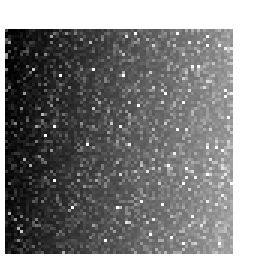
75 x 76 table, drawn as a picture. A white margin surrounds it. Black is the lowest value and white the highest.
Fine speckle covers the field. The field climbs toward the right. There are no regular stripes.
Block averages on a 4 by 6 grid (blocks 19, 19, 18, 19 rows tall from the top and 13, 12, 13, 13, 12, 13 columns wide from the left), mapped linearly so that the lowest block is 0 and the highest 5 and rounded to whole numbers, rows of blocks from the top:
012345 / 012345 / 012345 / 012345
